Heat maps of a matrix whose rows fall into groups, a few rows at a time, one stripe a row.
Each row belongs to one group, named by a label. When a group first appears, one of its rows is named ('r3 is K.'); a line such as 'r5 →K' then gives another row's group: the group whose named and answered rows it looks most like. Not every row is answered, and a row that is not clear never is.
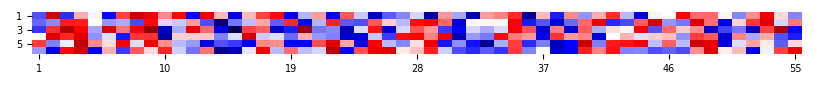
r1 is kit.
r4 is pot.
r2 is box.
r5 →box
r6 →box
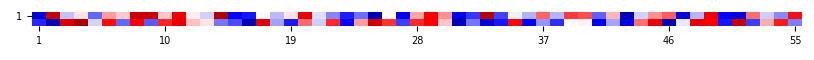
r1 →kit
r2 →box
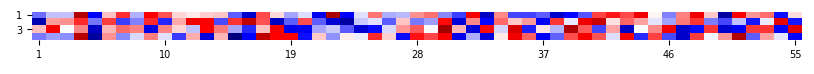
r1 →box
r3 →kit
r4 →box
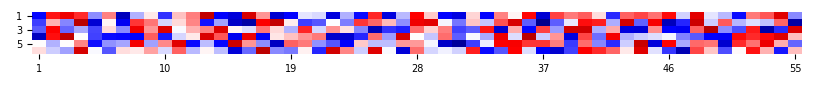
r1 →pot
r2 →box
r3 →kit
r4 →pot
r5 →pot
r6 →box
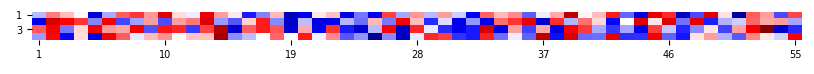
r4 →kit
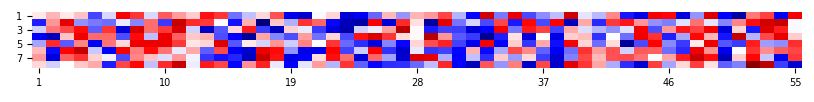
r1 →kit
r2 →pot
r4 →box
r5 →kit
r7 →box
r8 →kit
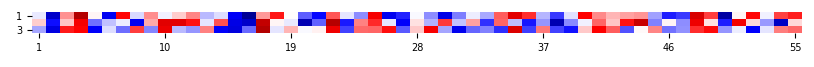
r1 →box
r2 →box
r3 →box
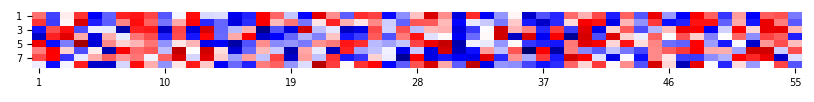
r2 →box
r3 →pot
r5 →box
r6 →kit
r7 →kit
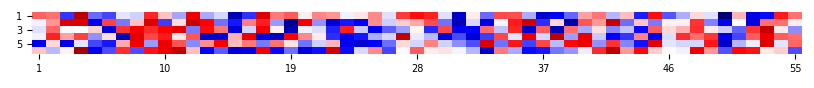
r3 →kit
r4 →pot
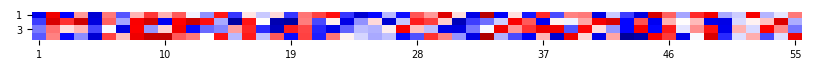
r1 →kit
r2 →pot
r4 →kit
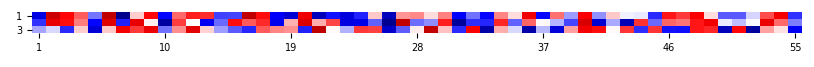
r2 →pot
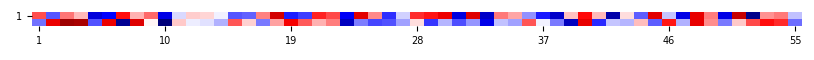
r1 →box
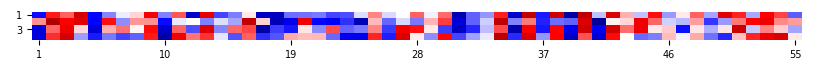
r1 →pot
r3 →pot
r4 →pot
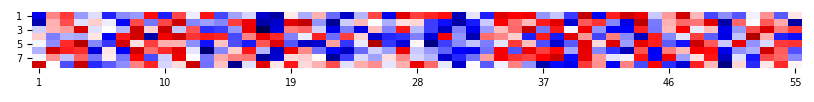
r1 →pot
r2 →pot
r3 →pot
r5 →box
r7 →pot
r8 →box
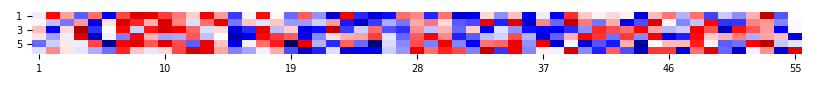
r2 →kit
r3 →box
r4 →box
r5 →kit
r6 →kit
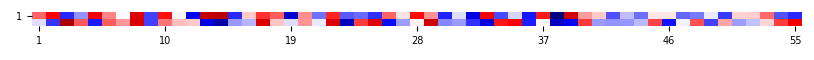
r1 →kit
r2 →box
